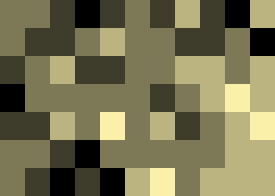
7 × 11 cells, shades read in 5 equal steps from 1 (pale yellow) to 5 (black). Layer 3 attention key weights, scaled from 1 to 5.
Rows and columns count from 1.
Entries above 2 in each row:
9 10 7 8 6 9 6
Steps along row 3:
down down up same down same down same up down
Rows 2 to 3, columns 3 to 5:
4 3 2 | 2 4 4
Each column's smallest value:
3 3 2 3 1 2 1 2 2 1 1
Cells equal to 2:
18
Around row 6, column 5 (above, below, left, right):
1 5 5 3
